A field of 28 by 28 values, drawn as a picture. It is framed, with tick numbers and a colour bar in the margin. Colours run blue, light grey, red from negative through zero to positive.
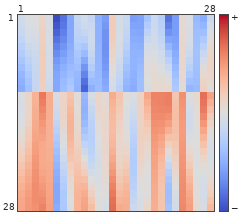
Overall the values sit about 50% of the way up the scale. The bottom part is higher, past a seam about 40% of the way down. Streaks run downward.
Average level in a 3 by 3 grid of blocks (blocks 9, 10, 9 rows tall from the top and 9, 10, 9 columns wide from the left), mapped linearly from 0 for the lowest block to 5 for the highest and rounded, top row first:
001 | 425 | 544
